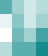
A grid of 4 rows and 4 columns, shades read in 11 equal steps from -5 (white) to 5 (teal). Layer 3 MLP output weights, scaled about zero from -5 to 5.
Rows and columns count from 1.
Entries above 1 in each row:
1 0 1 3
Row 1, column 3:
-3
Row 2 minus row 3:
1 -1 -2 -4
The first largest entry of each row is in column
1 2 4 4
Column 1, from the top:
2 -4 -5 -2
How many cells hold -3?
2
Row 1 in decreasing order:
2 -1 -2 -3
